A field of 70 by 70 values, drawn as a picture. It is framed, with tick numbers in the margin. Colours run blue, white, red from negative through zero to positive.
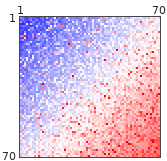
Odd rows or columns: none. Grain: fine. Slope: up to the bottom right. Ninth with the lowest average: top left. Ninth with the highest average: bottom right. Average level on the scale: 50%. Histogram: bell-shaped. Mirror symmetry: none.
